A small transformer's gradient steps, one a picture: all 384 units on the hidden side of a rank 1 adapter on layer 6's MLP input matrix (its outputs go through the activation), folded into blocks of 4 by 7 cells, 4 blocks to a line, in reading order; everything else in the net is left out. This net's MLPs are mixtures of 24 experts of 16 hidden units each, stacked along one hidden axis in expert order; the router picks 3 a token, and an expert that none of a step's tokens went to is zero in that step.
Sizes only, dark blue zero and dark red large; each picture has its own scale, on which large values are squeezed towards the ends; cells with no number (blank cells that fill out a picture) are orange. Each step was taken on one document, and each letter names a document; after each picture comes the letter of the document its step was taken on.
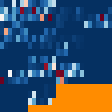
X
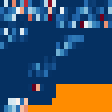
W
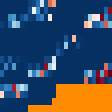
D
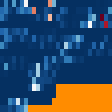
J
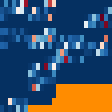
J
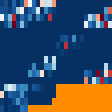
D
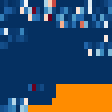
W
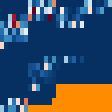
W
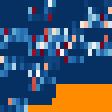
J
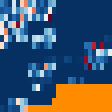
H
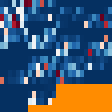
X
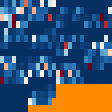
X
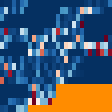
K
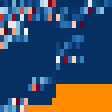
W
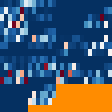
X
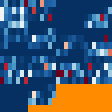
X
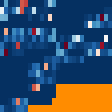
J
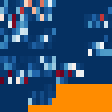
X
